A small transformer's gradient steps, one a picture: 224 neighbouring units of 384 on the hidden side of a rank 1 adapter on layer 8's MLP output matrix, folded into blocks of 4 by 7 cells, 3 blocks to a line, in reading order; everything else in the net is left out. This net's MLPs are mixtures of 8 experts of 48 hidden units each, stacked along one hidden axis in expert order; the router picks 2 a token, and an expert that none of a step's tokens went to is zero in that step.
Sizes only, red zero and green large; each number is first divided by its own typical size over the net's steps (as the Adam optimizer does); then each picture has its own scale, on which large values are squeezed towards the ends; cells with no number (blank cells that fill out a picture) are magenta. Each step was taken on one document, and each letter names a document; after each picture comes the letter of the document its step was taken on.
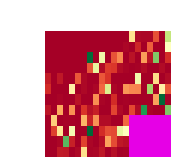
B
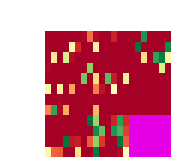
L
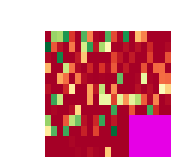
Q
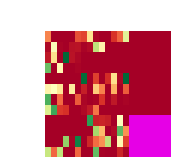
L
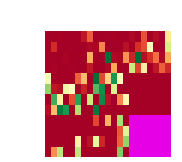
L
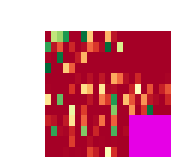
Q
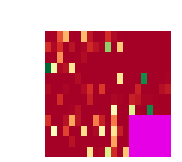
Q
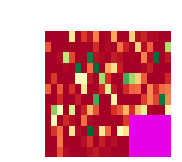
B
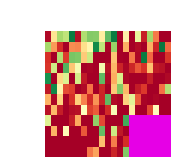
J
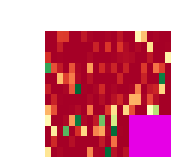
Q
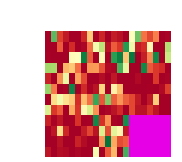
J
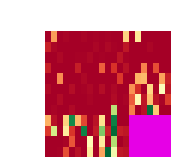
Q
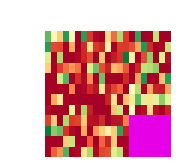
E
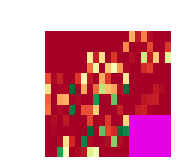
B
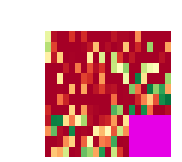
E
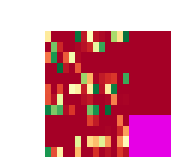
L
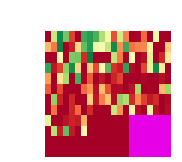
J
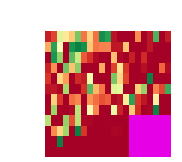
J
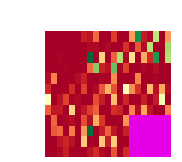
B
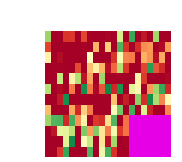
E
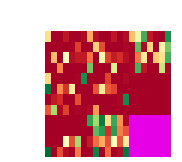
L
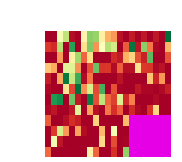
J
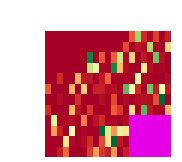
B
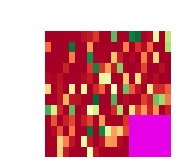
B
